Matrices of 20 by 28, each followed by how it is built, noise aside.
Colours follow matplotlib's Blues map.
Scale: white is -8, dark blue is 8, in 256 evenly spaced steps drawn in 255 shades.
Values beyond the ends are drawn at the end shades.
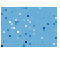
sparse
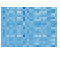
low rank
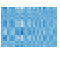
low rank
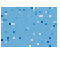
sparse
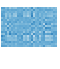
low rank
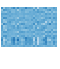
low rank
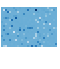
sparse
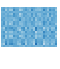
low rank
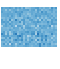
low rank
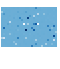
sparse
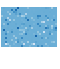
sparse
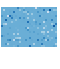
sparse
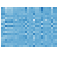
low rank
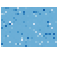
sparse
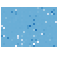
sparse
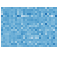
low rank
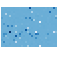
sparse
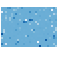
sparse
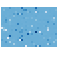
sparse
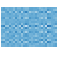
low rank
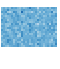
low rank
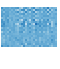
low rank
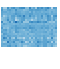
low rank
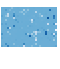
sparse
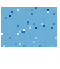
sparse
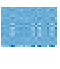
low rank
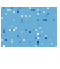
sparse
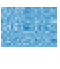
low rank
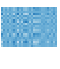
low rank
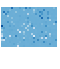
sparse
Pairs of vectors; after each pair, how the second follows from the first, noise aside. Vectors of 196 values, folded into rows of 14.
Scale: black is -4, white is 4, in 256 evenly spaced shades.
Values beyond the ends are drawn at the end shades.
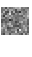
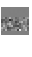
partly zeroed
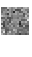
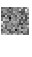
reversed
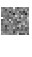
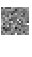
reversed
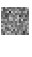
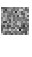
reversed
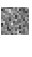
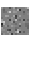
partly zeroed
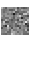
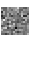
reversed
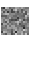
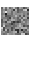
reversed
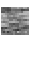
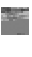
partly zeroed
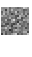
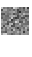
reversed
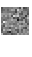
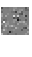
partly zeroed
